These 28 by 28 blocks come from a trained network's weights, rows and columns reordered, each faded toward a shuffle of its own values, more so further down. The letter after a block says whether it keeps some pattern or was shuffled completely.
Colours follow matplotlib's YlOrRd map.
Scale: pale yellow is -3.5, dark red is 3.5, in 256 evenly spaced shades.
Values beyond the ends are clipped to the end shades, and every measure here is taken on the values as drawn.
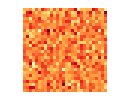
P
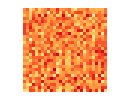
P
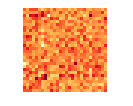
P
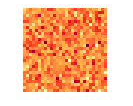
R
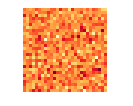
R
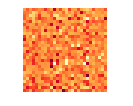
P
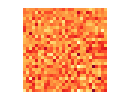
P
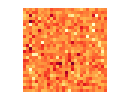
R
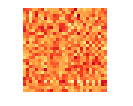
P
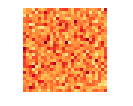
R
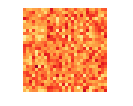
P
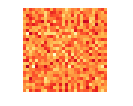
P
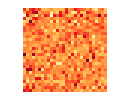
P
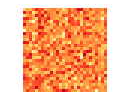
P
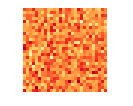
R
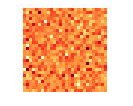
P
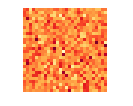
R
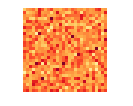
R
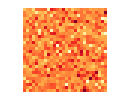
R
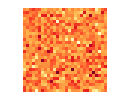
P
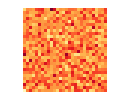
R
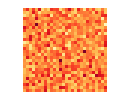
P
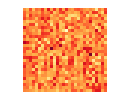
P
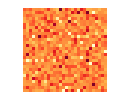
R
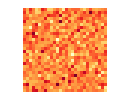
R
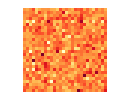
P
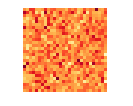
P
